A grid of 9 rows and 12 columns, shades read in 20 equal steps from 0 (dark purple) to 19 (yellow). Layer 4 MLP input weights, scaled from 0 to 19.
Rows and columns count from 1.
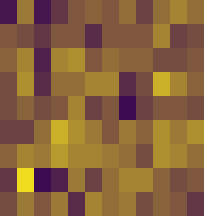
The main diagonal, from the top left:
1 6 2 9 11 10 10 11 6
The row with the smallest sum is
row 5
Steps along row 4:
up down up same up same down up up down down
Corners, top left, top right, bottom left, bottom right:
1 9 6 4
